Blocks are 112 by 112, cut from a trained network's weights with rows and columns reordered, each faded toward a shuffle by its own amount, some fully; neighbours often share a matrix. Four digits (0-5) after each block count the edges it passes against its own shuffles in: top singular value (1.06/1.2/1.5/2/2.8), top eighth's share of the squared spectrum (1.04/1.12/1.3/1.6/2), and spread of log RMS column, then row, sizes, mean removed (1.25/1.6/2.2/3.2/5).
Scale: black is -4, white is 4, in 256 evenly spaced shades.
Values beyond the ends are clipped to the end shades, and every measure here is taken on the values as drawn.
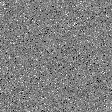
0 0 0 0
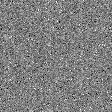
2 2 0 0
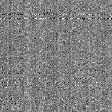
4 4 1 3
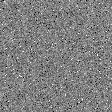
0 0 0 0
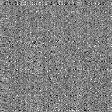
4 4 1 3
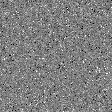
2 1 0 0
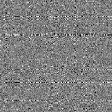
4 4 2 3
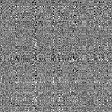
4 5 3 3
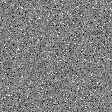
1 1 0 0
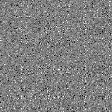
4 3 2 2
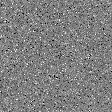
0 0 0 0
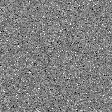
1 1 0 0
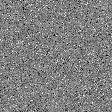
0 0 0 0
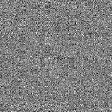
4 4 2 2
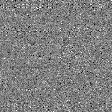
3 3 1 2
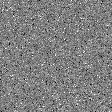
0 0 0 0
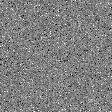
1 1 0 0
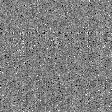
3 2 0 1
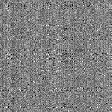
4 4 2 3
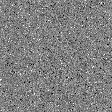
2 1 0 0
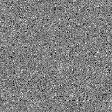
3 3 2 2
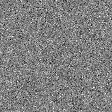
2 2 0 0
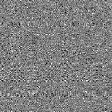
4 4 2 3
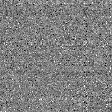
3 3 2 1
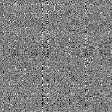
4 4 3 2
